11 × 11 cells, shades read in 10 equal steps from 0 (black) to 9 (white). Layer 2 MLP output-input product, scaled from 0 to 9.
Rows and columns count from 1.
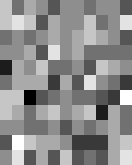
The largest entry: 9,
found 2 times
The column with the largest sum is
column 2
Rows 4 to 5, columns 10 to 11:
4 4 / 6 5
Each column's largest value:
7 9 7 7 8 7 6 8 7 6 9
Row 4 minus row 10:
2 -4 -1 -3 2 0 4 2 2 -2 -3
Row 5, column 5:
4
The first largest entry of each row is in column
1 2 8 5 4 8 11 1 10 2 2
